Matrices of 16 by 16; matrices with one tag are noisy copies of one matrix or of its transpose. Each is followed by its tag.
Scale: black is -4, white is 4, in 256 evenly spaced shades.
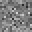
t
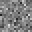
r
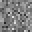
t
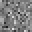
t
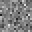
r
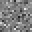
r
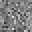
t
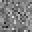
t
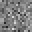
t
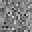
t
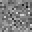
t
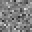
r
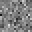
r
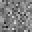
t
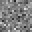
r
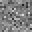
t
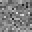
t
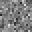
r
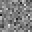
r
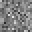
t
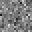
r
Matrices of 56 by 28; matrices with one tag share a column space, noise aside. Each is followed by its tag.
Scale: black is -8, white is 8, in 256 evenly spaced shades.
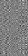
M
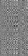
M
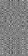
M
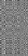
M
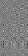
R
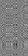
R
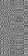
M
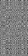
M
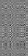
R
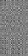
M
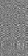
R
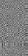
R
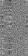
M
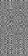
M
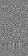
R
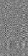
R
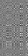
R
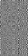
M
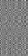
M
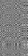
R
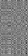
M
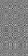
R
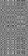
M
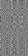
M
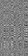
R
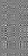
R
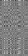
M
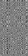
M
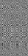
R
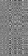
M
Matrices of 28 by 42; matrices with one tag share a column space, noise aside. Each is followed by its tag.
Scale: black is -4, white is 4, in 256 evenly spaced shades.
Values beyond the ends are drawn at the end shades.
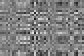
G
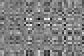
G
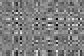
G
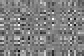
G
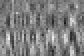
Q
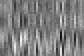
Q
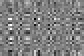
G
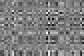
G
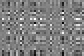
G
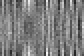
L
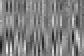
Q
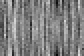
L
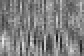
Q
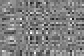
G
